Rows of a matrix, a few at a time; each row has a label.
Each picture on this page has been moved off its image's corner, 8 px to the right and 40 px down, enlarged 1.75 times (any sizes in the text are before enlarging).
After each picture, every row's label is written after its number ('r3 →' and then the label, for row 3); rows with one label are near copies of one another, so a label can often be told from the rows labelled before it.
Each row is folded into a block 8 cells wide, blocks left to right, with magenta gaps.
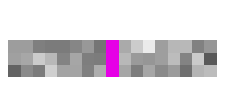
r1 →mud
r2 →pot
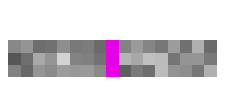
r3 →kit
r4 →mud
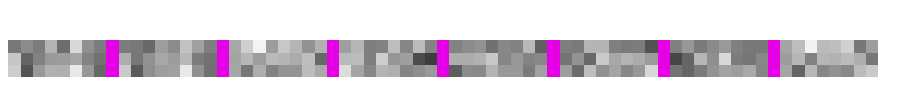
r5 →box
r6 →box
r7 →pot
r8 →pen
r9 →mud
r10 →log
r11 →kit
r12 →pot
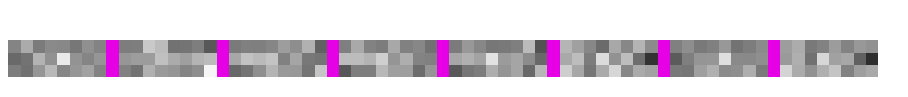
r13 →kit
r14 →log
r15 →mud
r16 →mud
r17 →mud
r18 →pen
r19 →kit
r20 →pen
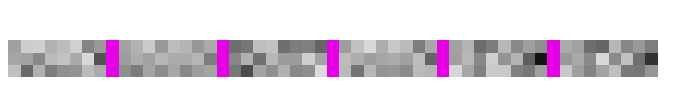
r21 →pot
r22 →pot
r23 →log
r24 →pot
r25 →pen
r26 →pen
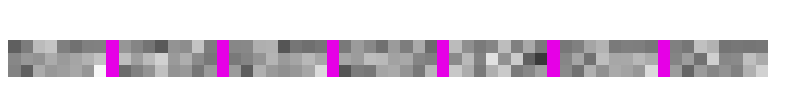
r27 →log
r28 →mud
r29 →log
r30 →mud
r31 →pen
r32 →log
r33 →log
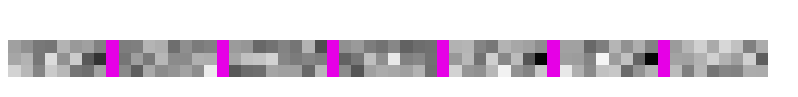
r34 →pen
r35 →log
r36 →mud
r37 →kit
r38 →pen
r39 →pen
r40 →pot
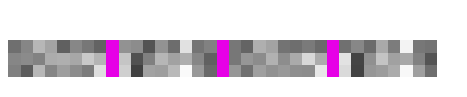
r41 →log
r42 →box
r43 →log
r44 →box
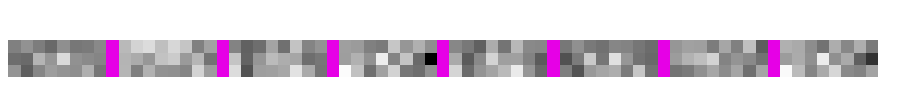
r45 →kit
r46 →pot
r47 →box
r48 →pen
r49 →box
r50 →kit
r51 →mud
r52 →pen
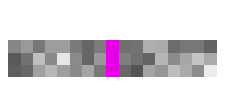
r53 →kit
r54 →log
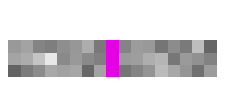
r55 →mud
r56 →mud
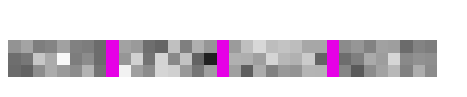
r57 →kit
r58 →pen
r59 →pot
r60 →kit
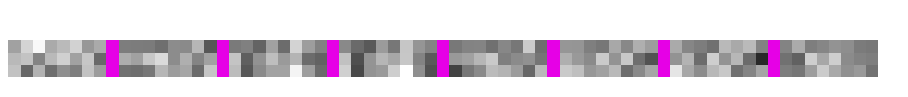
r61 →pot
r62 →mud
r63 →box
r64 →box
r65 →mud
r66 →pen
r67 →pen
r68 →kit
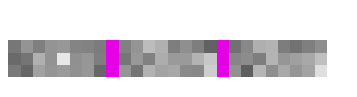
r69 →kit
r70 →log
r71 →log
